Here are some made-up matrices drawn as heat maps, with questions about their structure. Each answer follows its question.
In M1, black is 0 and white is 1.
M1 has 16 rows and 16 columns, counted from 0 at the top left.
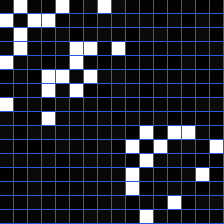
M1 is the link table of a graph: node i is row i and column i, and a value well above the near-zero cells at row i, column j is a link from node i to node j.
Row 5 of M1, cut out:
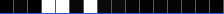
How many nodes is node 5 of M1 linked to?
3
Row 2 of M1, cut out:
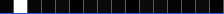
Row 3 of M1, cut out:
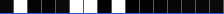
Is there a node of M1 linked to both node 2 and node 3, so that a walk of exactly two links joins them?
yes
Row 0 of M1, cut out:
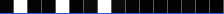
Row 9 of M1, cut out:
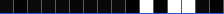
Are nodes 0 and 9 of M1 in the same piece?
no
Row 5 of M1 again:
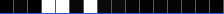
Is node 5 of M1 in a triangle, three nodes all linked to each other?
yes
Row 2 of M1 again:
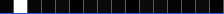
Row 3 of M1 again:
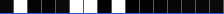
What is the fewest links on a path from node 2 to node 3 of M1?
2
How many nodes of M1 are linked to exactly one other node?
7
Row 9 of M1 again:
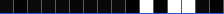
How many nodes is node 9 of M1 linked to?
3
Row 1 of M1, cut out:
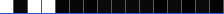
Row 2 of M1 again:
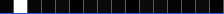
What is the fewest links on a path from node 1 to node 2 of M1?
1
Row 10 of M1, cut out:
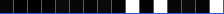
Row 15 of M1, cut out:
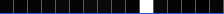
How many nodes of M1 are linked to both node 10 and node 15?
0
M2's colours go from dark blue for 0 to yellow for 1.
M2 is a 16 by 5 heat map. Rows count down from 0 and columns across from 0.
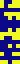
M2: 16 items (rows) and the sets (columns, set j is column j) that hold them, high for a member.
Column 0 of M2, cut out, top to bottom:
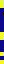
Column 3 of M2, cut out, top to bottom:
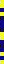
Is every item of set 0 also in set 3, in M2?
yes
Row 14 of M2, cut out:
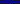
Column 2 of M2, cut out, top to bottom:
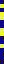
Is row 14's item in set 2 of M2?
no
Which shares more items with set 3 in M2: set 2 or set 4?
set 4
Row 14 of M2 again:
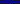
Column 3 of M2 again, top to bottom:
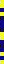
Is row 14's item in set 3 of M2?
no
